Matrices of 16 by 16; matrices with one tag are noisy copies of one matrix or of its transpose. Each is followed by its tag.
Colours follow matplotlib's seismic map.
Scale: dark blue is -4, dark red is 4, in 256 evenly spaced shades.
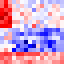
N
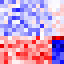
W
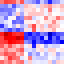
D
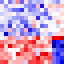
W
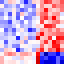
W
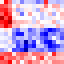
N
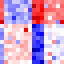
D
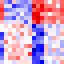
D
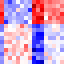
D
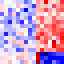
W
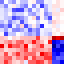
W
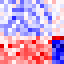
W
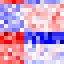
D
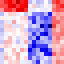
N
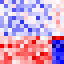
W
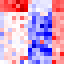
N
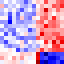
W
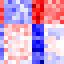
D
